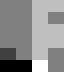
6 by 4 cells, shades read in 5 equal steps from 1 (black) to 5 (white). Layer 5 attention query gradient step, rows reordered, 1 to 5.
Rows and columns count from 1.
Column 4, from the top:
4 3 4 4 3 3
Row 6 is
1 1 5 3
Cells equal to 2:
1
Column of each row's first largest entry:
3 3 3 3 3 3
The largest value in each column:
3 3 5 4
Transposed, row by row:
3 3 3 3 2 1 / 3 3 3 3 3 1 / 4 4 4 4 4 5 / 4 3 4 4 3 3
